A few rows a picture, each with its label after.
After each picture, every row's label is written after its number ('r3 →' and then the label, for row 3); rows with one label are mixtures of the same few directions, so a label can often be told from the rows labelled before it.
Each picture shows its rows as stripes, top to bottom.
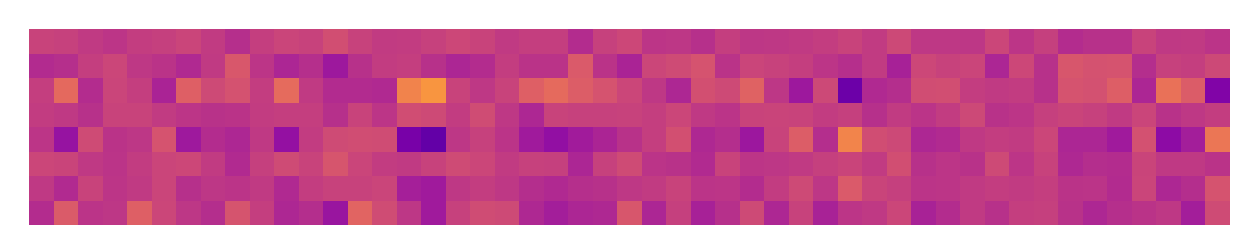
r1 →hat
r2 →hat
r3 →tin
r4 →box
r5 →tin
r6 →hat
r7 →tin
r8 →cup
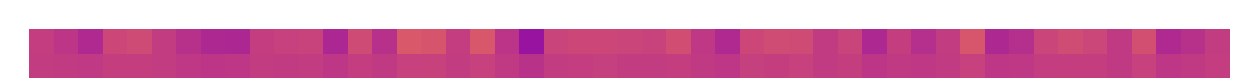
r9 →box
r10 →box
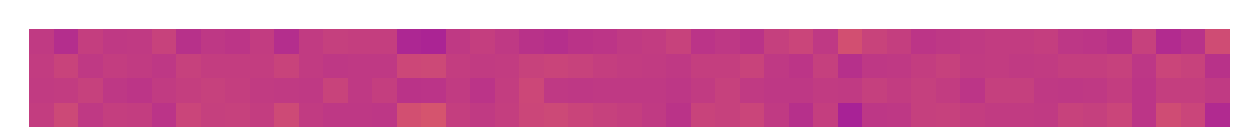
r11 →tin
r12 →tin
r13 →box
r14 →tin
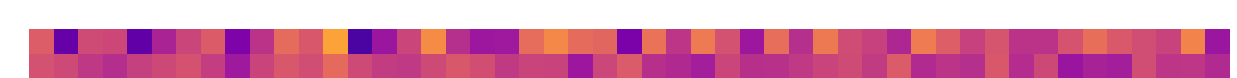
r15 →cup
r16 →hat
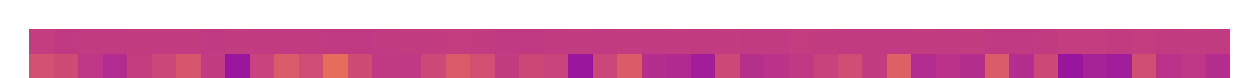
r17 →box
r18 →hat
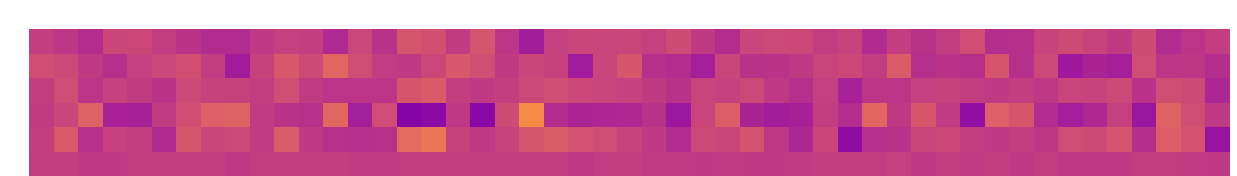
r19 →box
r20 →hat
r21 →tin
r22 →box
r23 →tin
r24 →hat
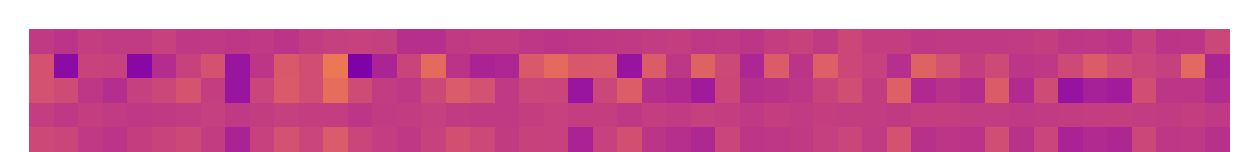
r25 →tin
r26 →cup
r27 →hat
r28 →cup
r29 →hat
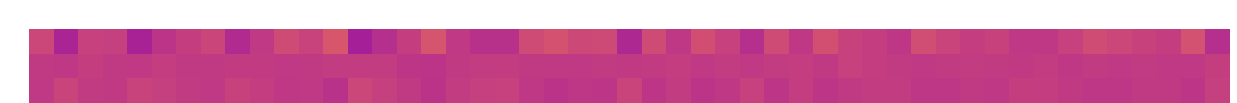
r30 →cup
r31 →tin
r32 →cup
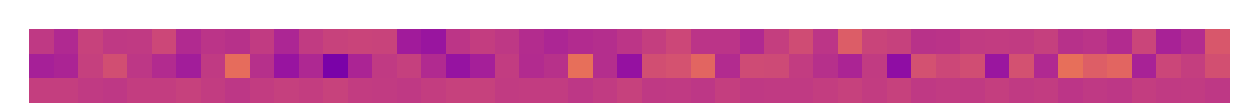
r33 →tin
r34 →hat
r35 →hat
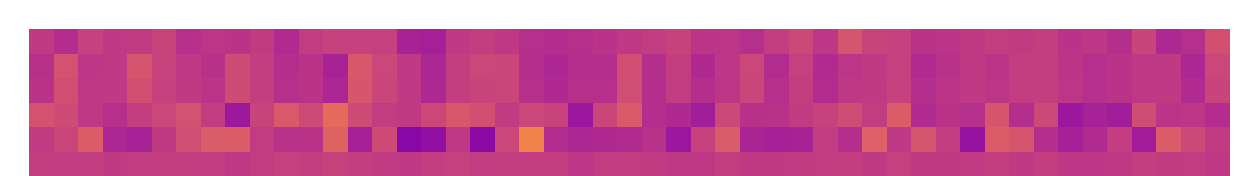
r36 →tin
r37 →cup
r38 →cup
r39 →hat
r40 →box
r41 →hat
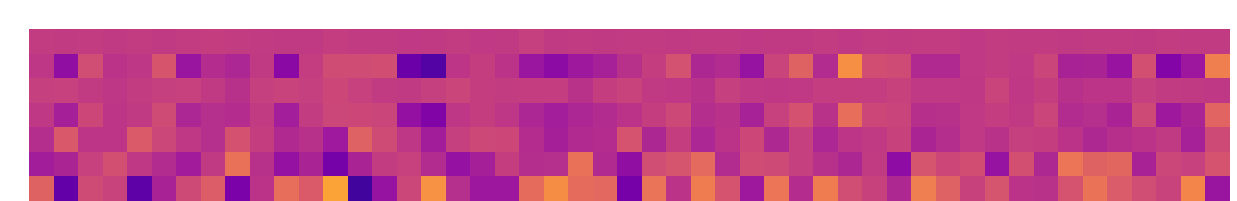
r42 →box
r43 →tin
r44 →hat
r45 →tin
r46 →cup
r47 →hat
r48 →cup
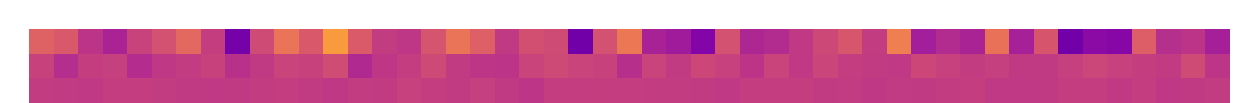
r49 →hat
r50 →cup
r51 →box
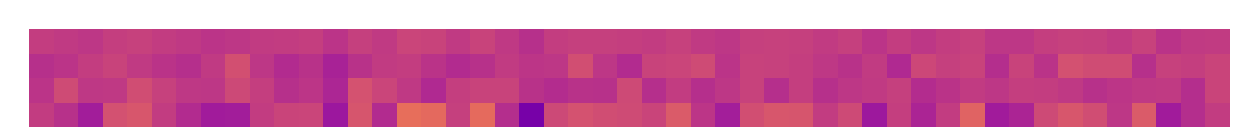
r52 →box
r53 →hat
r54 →cup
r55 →box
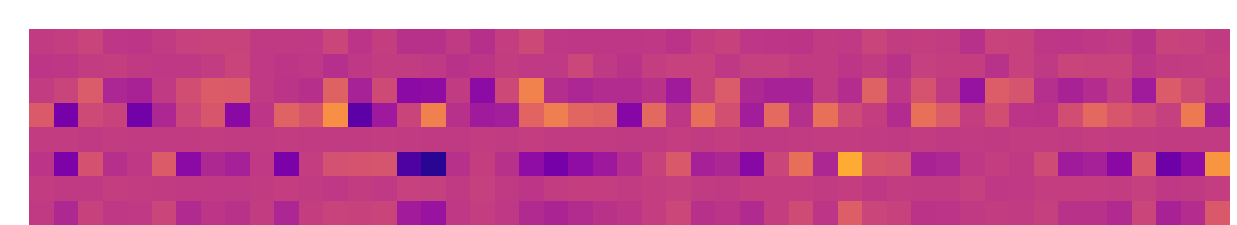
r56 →box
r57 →hat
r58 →box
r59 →cup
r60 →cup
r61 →tin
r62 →box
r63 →tin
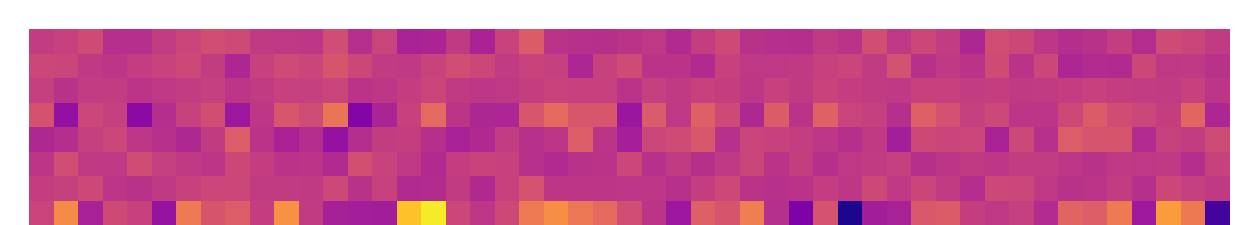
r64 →box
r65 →hat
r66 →cup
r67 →cup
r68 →hat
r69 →cup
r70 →box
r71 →tin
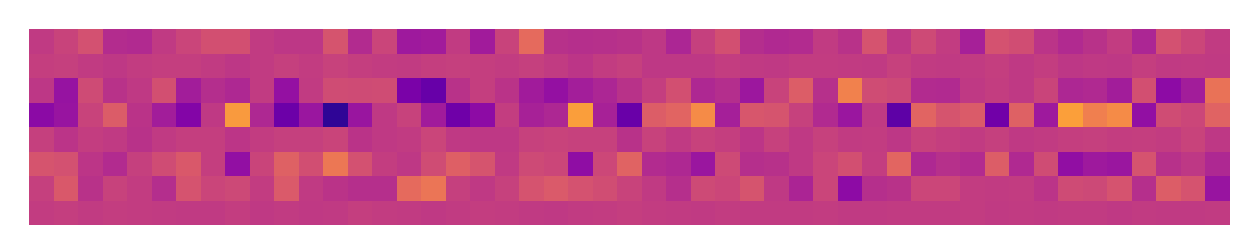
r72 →box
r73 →hat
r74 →tin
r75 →hat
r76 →cup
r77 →hat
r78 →tin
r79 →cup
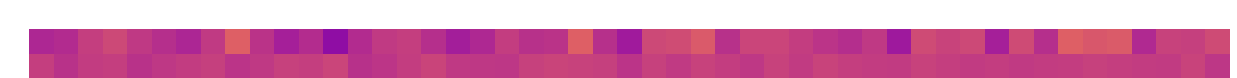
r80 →hat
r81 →cup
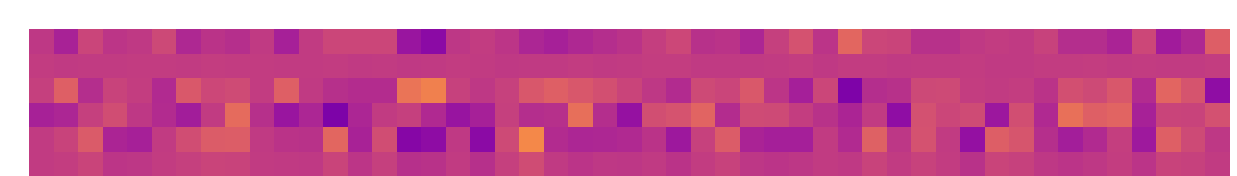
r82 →tin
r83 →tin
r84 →tin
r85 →hat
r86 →box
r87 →box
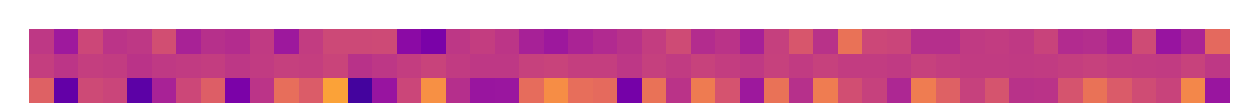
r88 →tin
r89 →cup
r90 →cup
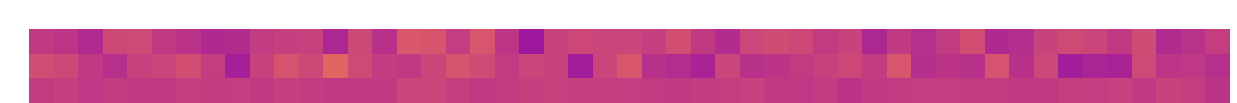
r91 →box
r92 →hat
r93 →tin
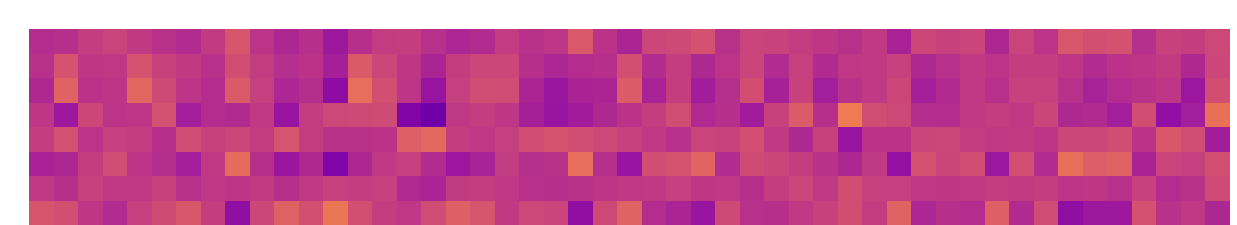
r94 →hat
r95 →cup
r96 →cup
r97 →tin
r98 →tin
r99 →hat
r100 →tin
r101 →hat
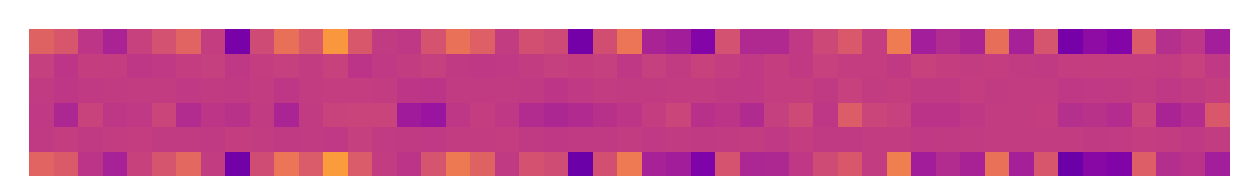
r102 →hat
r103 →cup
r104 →tin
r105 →tin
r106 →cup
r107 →hat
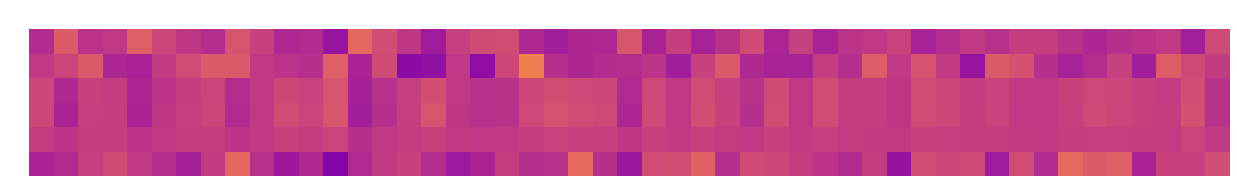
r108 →cup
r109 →box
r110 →cup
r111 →cup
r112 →cup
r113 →hat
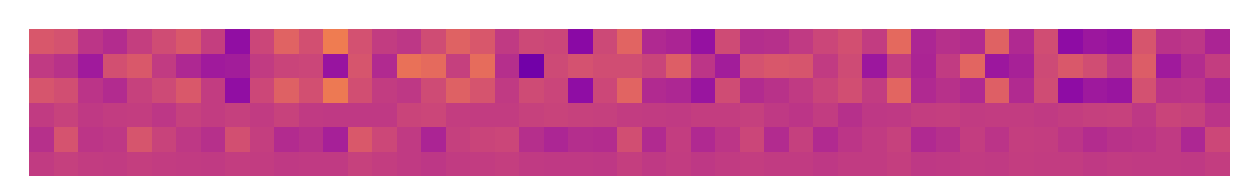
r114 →hat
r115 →box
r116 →hat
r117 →tin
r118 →cup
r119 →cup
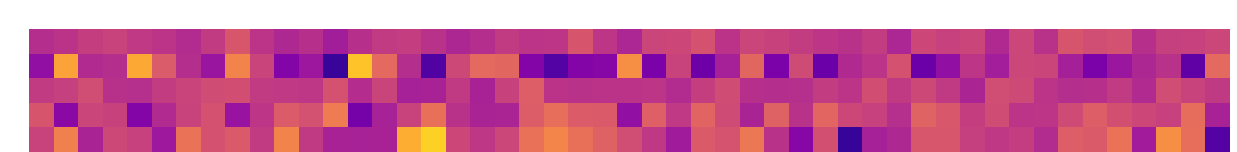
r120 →hat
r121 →cup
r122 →box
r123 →cup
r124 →tin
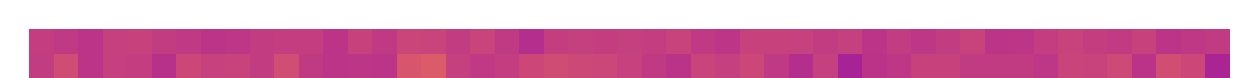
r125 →box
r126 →tin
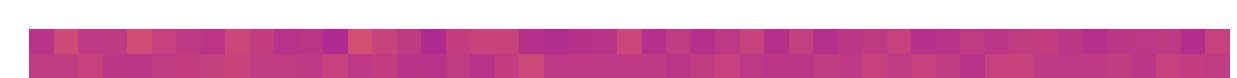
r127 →cup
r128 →box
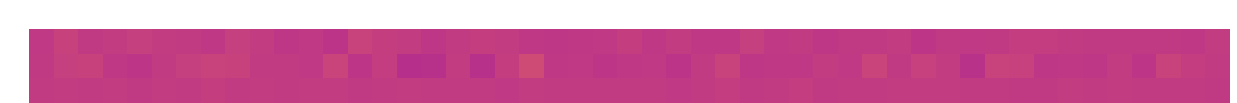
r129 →cup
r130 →box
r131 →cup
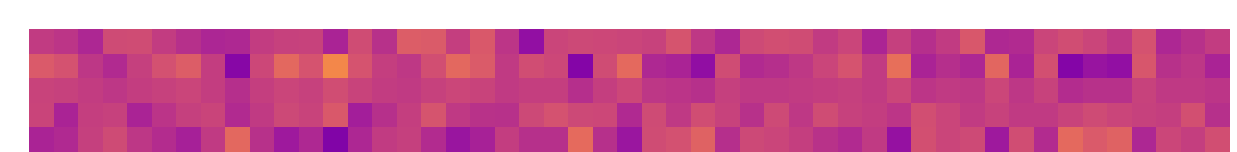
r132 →box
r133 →hat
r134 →hat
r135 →cup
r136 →hat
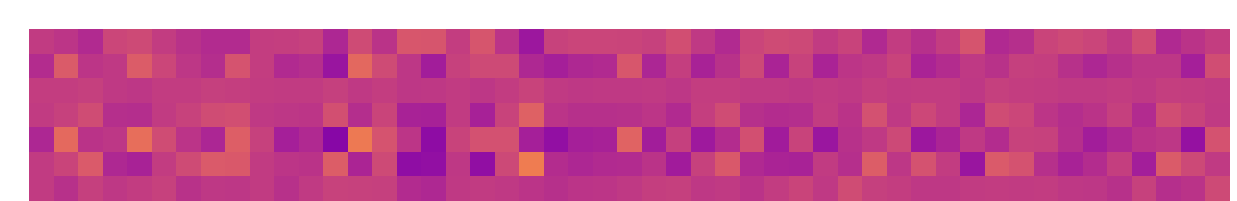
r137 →box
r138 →cup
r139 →box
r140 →box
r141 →cup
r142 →box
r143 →tin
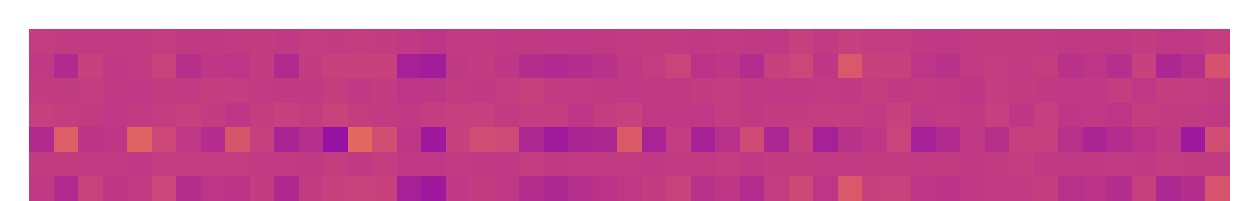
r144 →tin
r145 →tin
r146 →box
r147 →hat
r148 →cup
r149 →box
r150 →tin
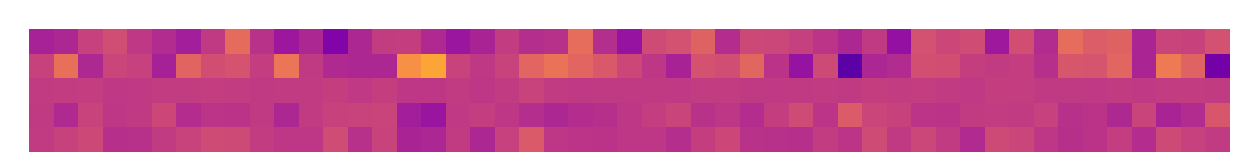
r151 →hat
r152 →tin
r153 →box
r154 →tin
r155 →box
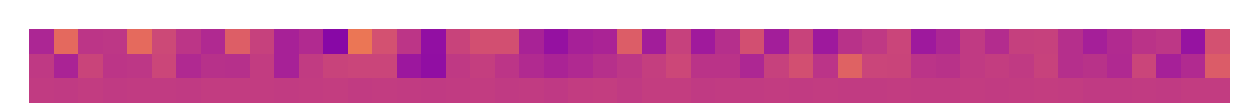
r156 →cup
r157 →tin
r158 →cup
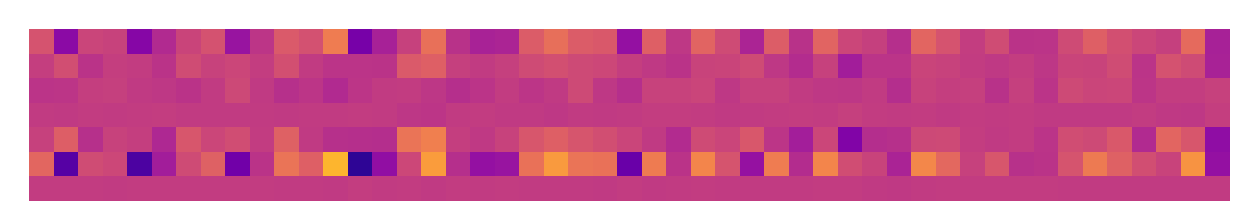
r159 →cup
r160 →tin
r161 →hat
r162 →tin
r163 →tin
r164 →cup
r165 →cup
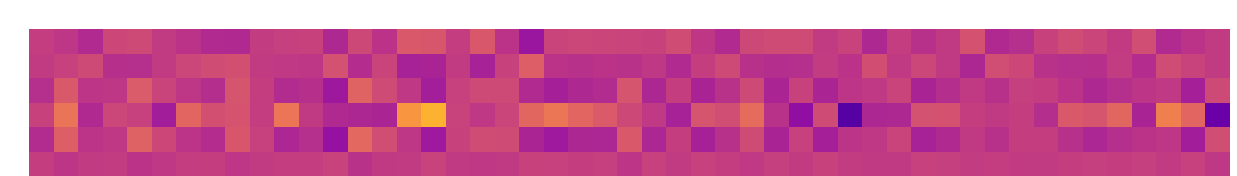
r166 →box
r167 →box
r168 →cup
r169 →tin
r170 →cup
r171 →cup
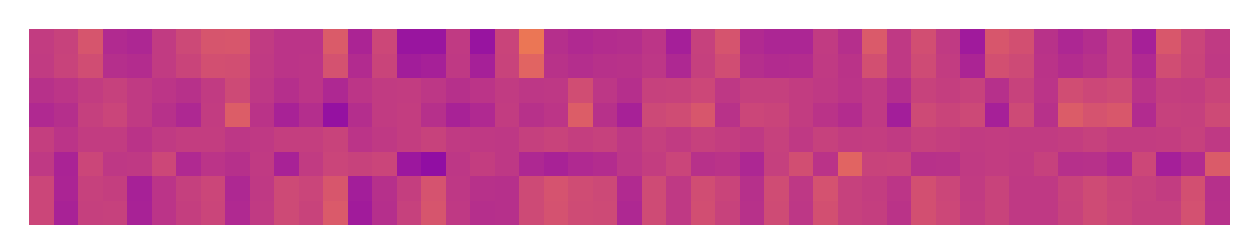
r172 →box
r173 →box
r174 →hat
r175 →hat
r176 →cup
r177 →tin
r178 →cup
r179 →cup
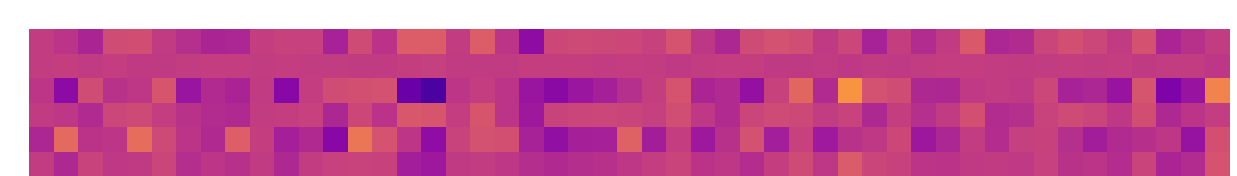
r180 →box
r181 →tin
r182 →tin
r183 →box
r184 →cup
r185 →tin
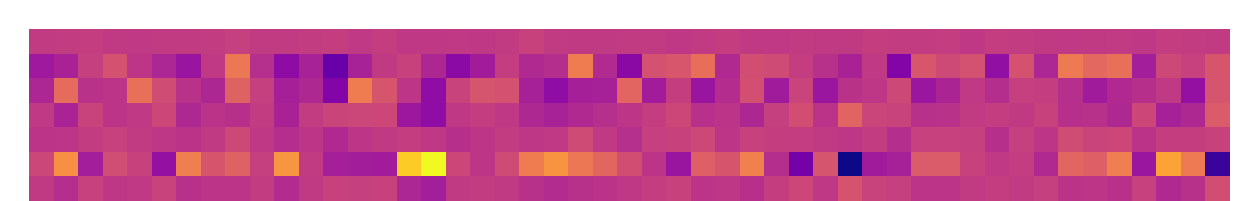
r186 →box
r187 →hat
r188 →cup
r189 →tin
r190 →hat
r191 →tin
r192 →tin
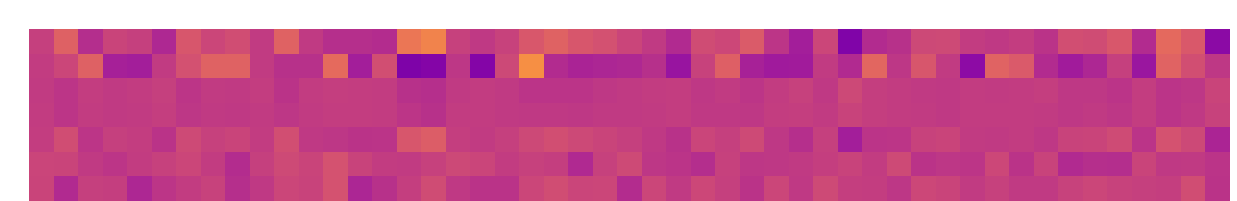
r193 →tin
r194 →box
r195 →tin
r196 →tin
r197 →tin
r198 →hat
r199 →cup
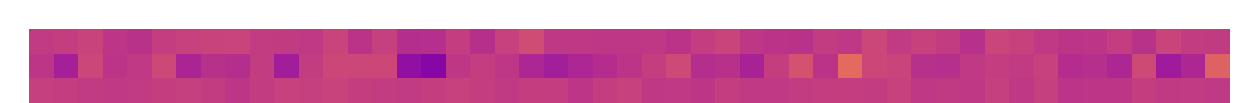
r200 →box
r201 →tin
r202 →hat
